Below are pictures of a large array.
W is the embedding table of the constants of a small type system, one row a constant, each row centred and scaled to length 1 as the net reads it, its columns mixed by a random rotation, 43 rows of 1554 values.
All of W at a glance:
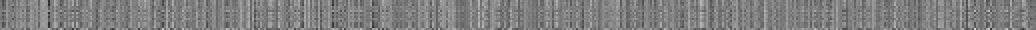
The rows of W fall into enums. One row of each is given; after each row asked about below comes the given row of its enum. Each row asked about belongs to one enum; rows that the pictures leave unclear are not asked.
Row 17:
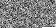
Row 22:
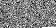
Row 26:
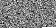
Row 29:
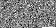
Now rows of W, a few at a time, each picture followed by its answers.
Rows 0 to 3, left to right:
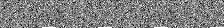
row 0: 29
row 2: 29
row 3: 22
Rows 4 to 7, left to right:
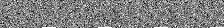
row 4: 26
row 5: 29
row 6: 22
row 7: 22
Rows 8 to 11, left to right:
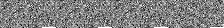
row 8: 29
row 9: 29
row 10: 29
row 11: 17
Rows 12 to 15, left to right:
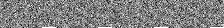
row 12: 29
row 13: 17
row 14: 22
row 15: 17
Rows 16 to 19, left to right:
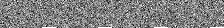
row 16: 26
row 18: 29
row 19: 22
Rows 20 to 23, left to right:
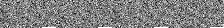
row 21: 26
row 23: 17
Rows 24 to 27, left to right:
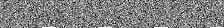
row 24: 29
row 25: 22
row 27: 29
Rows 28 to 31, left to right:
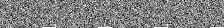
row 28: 17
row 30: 17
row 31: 26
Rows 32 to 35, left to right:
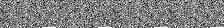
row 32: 22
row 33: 29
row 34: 22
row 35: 22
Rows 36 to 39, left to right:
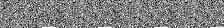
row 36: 29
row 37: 22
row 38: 22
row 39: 22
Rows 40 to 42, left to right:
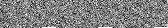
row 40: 22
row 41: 26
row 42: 17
